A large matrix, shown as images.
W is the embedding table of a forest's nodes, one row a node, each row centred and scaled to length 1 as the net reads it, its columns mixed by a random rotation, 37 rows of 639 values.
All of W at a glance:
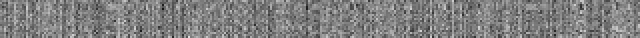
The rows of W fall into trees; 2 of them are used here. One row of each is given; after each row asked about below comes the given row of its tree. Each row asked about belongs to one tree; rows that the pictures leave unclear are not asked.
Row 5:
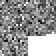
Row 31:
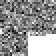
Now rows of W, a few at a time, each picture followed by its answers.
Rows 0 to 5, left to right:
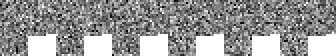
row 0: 31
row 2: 31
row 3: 5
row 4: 5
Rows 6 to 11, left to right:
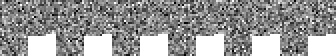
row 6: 5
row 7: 5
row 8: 5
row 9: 5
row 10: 31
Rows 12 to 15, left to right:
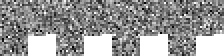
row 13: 31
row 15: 5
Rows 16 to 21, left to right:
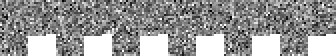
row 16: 31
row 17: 5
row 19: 5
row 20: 31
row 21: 31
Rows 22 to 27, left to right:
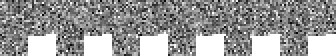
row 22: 5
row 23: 31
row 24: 5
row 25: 31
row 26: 31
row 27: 31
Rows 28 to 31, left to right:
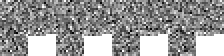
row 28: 31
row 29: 31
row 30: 31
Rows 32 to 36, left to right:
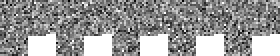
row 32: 5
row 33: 5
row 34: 31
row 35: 31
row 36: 31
